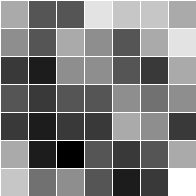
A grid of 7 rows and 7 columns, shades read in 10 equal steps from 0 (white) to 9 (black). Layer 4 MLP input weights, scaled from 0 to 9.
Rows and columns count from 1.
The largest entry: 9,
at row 6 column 3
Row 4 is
6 7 6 6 4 5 4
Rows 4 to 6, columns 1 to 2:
6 7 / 7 8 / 3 8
